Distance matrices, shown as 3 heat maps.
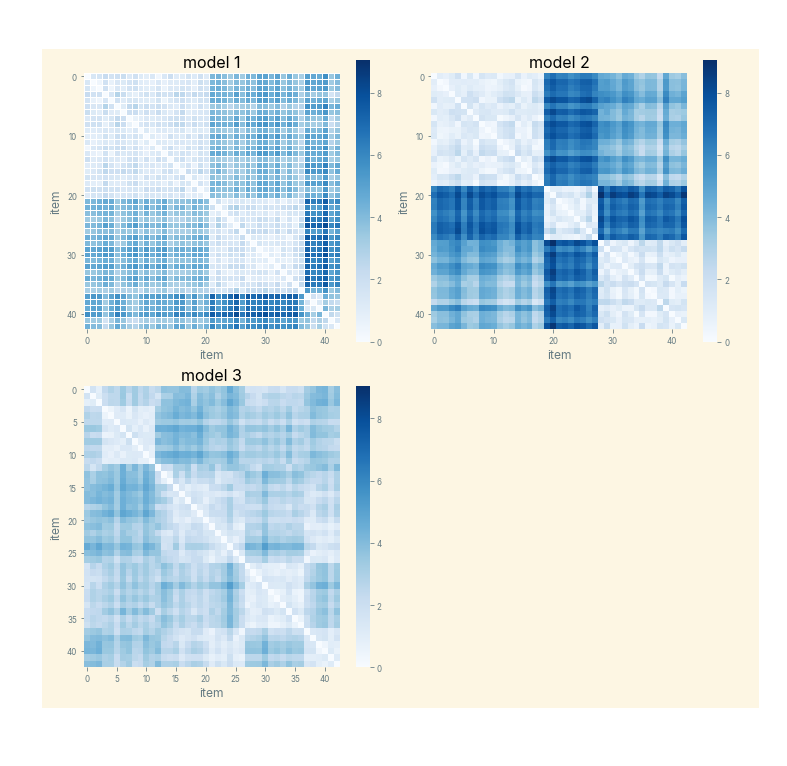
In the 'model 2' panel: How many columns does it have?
43
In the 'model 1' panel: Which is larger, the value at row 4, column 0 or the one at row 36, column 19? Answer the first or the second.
the second
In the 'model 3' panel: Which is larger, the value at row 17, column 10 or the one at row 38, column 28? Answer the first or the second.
the first
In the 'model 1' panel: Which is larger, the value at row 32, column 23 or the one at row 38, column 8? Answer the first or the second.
the second
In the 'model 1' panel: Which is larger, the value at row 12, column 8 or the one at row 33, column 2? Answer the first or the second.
the second
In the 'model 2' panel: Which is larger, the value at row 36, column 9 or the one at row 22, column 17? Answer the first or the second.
the second
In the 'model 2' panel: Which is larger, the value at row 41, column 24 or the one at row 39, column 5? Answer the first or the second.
the first
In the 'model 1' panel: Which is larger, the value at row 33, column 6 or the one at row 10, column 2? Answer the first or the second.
the first
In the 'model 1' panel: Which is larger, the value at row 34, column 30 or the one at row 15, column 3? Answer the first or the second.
the second
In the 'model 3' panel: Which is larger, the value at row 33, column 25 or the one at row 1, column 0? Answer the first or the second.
the first
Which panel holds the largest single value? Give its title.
model 2
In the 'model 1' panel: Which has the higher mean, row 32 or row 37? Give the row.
37
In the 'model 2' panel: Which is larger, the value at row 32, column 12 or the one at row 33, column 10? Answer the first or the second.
the second
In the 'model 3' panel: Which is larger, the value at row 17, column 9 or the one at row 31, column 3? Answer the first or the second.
the first
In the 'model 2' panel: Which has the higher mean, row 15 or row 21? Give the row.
21
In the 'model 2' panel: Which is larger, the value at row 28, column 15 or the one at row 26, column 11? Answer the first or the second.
the second
